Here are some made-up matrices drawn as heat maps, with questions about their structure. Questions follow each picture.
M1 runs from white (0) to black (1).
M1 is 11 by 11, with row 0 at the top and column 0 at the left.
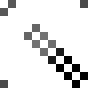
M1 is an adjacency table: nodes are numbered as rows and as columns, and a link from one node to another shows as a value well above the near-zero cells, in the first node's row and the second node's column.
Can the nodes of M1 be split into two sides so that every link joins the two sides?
yes
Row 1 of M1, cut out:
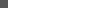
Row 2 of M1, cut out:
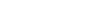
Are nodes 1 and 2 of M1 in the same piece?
no
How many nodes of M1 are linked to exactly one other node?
2
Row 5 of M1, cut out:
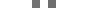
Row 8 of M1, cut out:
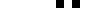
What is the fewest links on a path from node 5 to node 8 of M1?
3
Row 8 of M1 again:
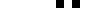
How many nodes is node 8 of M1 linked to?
2
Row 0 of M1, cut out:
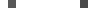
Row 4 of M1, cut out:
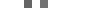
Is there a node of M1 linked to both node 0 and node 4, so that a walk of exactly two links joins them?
no
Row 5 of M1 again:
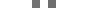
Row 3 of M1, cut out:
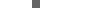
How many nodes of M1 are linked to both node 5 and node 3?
1
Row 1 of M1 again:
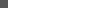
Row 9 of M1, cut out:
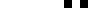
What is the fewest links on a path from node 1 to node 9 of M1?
3
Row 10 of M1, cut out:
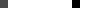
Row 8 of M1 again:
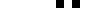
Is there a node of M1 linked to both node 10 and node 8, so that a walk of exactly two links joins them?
yes
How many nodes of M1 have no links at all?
1
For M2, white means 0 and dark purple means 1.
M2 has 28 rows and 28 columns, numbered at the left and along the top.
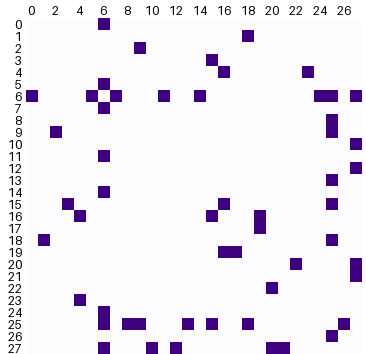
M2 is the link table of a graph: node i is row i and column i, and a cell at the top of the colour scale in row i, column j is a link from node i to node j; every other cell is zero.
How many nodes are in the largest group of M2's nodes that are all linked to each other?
2
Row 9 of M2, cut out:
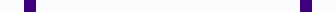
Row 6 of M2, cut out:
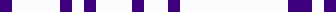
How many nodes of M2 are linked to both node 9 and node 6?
1
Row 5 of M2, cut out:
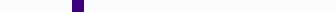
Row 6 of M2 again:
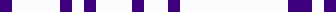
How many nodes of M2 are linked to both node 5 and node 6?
0
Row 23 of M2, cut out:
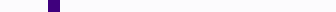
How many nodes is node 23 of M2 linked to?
1
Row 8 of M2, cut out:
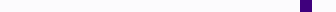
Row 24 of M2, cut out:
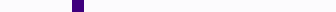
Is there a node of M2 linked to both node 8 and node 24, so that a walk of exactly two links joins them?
no
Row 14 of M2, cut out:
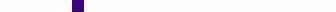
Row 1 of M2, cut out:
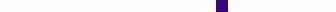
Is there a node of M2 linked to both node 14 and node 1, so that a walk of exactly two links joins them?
no
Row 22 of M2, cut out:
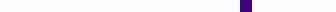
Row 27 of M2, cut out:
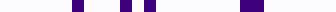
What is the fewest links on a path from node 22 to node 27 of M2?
2
